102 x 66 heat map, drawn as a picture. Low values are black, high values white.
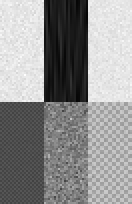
It is made of 2 by 3 panels. Panel 1,1: very high, fine-grained, faint in contrast. Panel 1,2: very low, streaked downward, faint in contrast. Panel 1,3: very high, fine-grained, faint in contrast. Panel 2,1: low, checkered, faint in contrast. Panel 2,2: middling, fine-grained. Panel 2,3: high, checkered.
